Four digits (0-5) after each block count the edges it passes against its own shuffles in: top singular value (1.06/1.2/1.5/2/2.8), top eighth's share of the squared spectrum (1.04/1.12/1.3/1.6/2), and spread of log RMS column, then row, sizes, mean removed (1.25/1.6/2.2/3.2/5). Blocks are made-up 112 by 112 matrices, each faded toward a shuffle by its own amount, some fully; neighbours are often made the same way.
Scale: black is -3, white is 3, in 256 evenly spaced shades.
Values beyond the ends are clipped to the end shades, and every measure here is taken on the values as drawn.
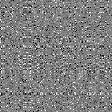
5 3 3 3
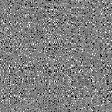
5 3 2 2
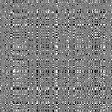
5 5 4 4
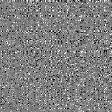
5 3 2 3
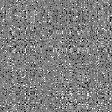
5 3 2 2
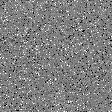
2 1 0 0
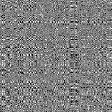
5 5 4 4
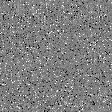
3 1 0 0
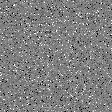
2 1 0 0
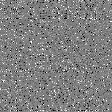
4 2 1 2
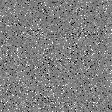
3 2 0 1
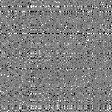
5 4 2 3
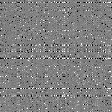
5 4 2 3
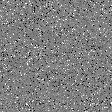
2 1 0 0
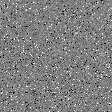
2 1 0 0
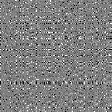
5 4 3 3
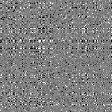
5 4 3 3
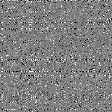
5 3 2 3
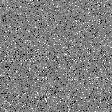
3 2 1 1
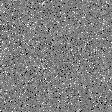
2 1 0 0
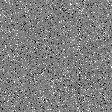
2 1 0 0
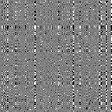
5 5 4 3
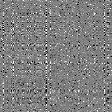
5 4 3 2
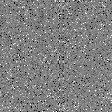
3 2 1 0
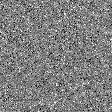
2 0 0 0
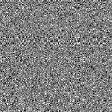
4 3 2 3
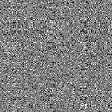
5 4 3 3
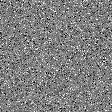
0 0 0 0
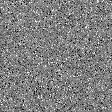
1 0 0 0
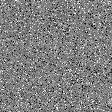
0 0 0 0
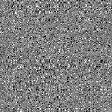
4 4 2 3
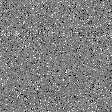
2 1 0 0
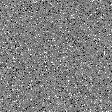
2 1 0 0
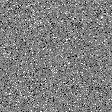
2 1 0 0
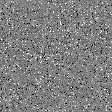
0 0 1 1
